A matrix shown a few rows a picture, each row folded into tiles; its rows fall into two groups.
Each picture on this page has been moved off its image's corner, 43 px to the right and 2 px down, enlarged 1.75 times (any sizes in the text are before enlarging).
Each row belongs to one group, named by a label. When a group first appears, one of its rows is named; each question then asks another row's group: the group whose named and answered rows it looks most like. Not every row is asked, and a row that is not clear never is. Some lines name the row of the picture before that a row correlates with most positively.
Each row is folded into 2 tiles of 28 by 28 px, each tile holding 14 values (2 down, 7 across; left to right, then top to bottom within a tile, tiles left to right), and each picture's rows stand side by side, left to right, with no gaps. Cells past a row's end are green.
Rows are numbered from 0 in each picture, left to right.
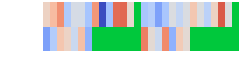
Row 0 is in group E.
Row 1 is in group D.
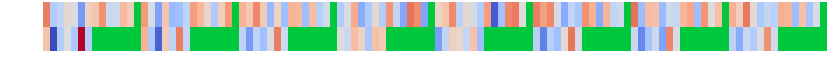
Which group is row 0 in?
D
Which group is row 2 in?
E
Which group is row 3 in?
E
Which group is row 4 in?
E
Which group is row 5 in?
E
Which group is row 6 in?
E
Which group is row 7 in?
E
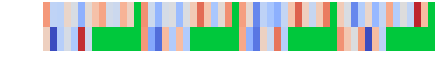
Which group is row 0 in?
D
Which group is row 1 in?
D
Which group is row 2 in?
D
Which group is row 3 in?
D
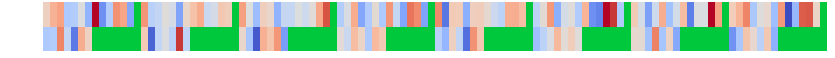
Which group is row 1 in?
D
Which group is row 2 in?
D
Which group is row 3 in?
E
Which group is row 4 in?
E
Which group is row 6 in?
D
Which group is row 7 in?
E
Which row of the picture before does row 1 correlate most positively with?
0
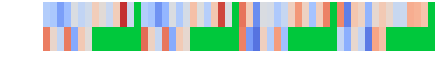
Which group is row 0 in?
D
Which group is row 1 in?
D
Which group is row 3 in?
E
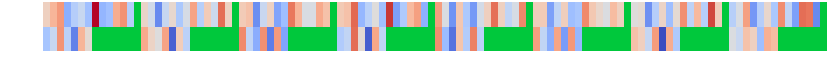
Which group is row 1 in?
D
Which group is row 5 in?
D
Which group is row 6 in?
D
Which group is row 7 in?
E
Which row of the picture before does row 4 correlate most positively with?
2
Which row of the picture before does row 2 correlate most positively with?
2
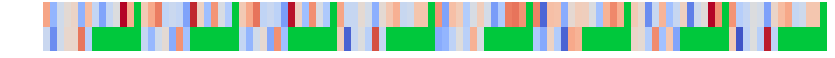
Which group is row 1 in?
E
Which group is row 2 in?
E
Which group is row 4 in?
E
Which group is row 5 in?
E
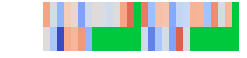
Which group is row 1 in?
E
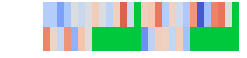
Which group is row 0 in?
D
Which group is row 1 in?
E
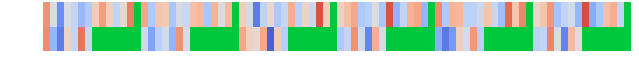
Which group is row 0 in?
D
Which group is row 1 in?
E
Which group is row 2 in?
D
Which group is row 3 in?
E
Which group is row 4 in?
E
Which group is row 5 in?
E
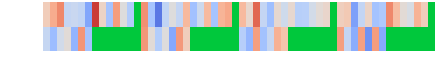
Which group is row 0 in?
E
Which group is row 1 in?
D
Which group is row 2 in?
E
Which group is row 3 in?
D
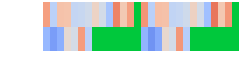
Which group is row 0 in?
E
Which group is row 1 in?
E
